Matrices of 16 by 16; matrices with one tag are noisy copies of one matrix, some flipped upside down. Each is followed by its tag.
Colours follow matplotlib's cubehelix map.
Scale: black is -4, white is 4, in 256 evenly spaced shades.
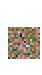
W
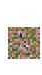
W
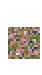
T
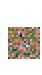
W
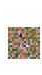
W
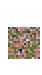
W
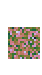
T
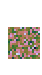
T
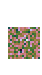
W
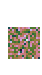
W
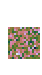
T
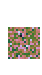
W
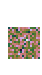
W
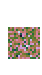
W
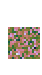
T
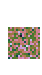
W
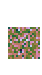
W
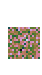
W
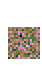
W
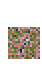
W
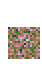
W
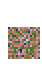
W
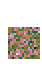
T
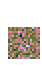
W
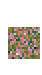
T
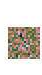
W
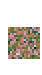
T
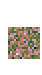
T
